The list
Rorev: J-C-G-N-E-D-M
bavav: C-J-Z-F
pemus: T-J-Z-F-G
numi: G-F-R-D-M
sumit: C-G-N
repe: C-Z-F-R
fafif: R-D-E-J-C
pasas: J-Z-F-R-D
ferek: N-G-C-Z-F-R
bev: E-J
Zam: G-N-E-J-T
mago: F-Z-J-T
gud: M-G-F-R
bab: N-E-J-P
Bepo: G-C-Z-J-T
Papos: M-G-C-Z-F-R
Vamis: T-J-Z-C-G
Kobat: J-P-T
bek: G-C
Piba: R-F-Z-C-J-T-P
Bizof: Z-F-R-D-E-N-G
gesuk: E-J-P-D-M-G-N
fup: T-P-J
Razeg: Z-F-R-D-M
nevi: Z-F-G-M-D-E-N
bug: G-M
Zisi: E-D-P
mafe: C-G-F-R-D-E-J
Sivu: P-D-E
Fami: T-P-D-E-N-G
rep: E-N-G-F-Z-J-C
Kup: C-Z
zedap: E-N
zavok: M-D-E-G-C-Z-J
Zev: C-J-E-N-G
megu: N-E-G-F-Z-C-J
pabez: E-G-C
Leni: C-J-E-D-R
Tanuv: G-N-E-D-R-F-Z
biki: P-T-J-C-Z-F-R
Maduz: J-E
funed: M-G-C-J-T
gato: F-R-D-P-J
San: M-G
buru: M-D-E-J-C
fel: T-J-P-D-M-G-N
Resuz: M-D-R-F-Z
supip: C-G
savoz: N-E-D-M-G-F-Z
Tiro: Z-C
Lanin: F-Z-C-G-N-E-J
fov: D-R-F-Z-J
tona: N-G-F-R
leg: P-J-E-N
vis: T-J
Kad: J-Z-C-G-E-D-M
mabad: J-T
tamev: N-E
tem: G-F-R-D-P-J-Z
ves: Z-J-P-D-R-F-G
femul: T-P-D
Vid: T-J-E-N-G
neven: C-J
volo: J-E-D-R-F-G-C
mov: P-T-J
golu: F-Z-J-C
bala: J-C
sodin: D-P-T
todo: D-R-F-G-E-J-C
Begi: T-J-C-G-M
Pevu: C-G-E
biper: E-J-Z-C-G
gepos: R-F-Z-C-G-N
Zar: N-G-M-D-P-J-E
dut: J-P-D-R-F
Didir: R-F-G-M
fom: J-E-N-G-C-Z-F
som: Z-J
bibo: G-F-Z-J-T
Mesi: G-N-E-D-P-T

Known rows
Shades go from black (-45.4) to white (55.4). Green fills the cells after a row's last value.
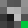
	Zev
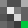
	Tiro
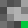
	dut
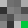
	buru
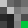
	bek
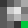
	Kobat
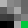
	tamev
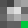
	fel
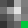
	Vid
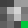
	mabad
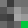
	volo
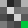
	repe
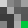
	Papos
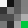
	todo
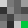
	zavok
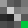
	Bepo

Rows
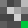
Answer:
neven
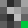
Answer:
Leni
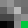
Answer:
bab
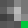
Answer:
Maduz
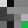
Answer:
fafif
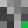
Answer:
funed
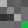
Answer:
bibo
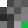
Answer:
numi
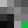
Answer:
megu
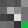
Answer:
Kad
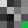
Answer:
mafe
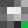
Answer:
biki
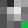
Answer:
vis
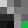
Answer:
ferek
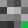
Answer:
Sivu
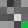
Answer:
golu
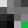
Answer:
Tanuv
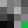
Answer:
zedap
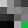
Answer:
Mesi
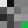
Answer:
gepos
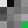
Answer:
gato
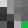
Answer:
bug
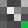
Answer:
Kup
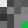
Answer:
tem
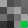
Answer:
Zisi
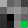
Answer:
pabez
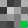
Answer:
sodin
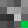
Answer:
Rorev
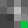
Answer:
bev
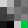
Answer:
Zar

